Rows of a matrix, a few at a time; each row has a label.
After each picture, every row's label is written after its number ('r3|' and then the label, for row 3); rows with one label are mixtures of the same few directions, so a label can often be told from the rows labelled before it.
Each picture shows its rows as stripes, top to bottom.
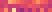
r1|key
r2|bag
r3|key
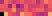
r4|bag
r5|key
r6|key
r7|bag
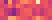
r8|key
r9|key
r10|key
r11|key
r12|key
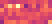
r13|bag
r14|key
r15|bag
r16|key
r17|bag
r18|bag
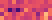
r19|key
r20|bag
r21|key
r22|bag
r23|bag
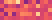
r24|key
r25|key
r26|bag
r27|key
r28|bag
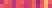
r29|bag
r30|bag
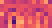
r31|bag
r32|bag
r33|key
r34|bag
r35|key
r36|key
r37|key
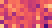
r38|bag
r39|bag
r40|bag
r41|key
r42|bag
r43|bag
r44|bag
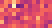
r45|key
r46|key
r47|bag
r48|key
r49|key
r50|bag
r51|bag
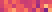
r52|key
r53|bag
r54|bag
